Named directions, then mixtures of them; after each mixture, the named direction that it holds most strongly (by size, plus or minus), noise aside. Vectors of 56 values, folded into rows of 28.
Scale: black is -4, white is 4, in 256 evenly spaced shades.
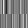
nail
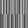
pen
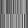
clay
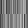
clay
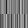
pen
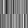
nail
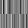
nail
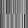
clay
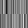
nail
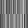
clay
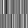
nail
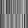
clay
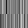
pen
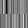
nail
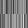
clay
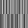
pen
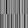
pen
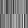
clay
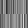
clay
